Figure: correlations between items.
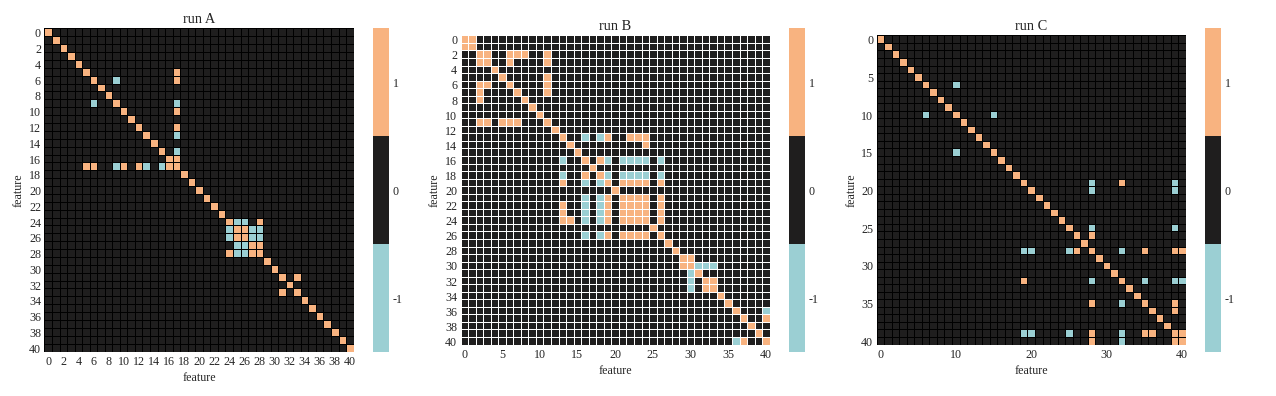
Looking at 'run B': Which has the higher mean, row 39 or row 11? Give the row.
11
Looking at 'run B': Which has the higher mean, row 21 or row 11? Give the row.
11
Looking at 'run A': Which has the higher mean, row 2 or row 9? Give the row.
2
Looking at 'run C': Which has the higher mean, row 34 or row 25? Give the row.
34
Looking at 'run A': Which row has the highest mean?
17
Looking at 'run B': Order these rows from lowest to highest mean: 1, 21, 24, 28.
28, 1, 21, 24
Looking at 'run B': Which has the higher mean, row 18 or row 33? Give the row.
33
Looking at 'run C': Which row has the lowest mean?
32
